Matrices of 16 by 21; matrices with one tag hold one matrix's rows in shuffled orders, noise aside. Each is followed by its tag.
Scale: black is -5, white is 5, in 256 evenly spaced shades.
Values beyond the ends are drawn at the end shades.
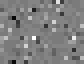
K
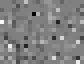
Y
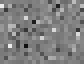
Y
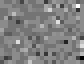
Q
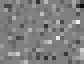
Q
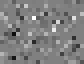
K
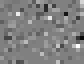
Q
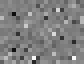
K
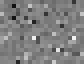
K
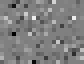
K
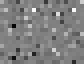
K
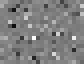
K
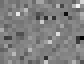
Q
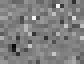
K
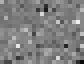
Q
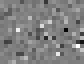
Q
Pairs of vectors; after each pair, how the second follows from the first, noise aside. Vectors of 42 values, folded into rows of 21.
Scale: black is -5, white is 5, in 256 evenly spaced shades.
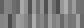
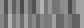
wrapped around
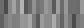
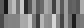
scaled up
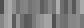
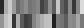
scaled up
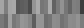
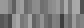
wrapped around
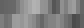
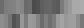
wrapped around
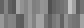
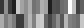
scaled up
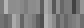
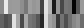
scaled up
